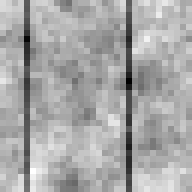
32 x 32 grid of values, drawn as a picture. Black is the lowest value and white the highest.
The grain runs up and down. Columns 5 and 22 differ from the columns beside them. There is no overall slope. Most values sit high, with a long tail of low ones.
